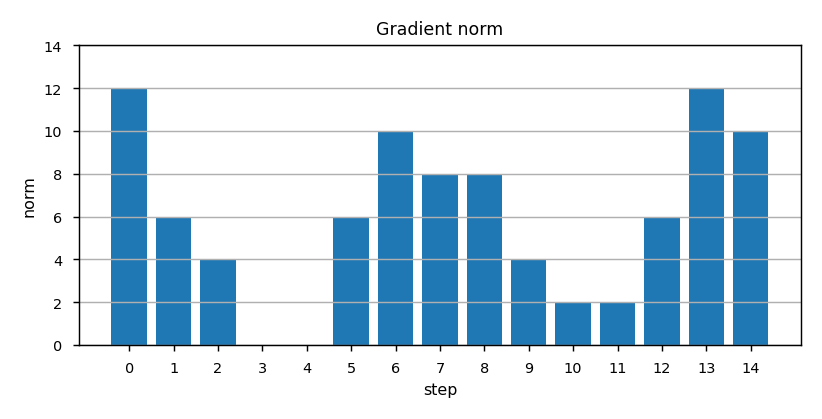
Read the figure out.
Title: Gradient norm
x-axis: step, ticks 0 1 2 3 4 5 6 7 8 9 10 11 12 13 14
y-axis: norm, ticks 0 2 4 6 8 10 12 14
Values:
12 6 4 0 0 6 10 8 8 4 2 2 6 12 10
